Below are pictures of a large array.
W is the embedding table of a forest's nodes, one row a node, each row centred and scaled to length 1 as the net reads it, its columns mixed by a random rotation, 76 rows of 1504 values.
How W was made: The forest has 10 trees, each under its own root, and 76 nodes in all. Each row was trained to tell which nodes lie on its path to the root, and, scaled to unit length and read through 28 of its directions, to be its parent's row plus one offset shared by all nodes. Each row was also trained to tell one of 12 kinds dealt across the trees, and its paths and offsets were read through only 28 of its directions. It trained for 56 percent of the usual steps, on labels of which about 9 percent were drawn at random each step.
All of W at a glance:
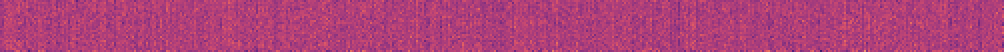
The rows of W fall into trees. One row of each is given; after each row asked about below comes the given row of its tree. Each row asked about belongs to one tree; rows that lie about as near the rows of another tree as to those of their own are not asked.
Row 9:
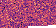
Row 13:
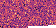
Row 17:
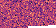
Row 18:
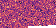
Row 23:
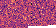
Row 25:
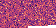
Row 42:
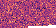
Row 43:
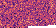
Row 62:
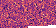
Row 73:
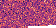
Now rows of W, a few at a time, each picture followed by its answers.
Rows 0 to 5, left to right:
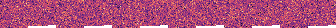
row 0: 25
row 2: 62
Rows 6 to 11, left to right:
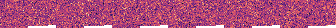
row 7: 62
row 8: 73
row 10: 23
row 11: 13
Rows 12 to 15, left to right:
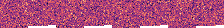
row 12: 62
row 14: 17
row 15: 73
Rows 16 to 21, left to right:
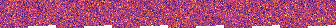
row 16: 13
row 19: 18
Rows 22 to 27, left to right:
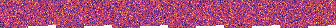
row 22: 9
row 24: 13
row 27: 73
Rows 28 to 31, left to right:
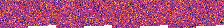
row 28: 42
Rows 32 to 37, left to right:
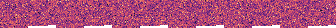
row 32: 62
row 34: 13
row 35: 13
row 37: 18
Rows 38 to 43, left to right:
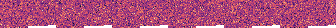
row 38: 23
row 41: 62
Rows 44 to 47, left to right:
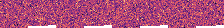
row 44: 25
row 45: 73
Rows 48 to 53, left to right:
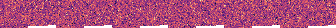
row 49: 23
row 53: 25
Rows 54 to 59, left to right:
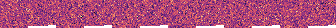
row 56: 62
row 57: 43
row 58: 25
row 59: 9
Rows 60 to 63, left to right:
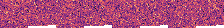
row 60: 42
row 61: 13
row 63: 42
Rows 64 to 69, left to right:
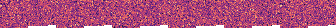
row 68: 13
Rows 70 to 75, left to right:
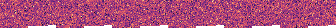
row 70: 18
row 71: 62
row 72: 42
